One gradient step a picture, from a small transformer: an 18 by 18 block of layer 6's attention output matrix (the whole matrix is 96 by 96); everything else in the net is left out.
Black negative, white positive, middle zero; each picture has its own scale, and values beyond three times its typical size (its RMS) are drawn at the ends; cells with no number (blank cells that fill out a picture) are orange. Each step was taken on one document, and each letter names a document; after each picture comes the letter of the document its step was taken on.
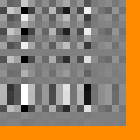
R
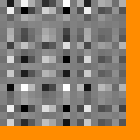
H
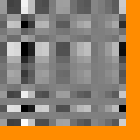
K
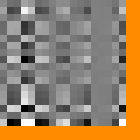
K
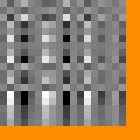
H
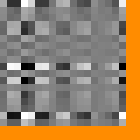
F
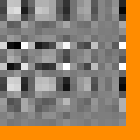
F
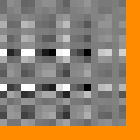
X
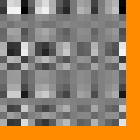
F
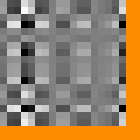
K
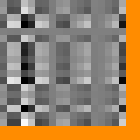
K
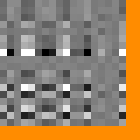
X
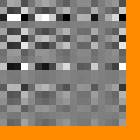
F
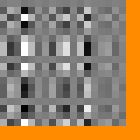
R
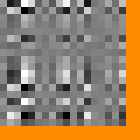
R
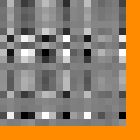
X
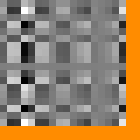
K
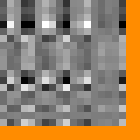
X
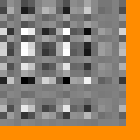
X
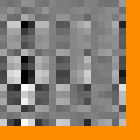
K
